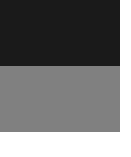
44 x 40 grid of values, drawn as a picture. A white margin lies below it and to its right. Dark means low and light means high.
The table splits into 2 rows of 1 panel. Panel 1,1: very low, flat. Panel 2,1: middling, flat.
